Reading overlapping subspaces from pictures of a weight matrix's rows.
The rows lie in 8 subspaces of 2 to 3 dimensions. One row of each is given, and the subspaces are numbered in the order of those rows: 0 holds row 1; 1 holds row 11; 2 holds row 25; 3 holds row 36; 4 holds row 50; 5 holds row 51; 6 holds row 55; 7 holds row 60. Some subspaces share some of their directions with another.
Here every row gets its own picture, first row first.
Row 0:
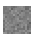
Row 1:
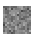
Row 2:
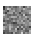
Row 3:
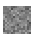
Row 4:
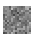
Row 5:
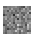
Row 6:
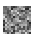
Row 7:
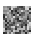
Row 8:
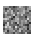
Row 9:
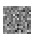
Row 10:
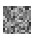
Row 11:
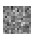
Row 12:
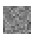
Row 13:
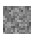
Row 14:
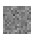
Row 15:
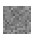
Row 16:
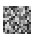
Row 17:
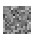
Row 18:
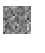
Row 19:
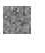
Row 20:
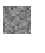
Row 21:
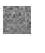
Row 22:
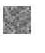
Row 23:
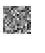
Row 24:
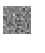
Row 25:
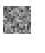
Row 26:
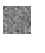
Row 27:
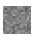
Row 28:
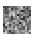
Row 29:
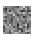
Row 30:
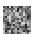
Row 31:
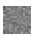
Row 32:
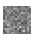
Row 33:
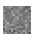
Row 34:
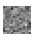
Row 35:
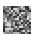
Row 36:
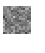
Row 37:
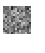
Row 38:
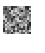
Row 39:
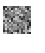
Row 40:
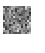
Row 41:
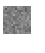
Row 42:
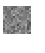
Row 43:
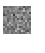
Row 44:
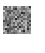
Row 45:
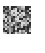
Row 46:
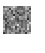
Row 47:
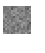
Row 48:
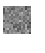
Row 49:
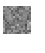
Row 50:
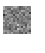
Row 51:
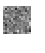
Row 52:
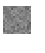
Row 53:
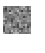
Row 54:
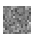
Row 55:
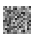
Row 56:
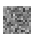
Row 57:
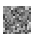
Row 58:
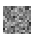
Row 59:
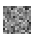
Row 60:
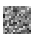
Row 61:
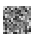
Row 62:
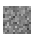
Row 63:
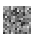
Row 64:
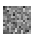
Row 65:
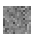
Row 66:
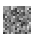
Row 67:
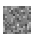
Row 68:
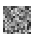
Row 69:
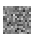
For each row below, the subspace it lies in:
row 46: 7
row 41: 5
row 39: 5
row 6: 3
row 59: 2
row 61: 5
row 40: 0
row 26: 5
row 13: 2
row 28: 0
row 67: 2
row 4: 1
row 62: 7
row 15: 1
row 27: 5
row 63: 1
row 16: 7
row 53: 2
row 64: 4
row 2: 4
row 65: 3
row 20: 0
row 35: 6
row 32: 6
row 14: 2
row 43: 2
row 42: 6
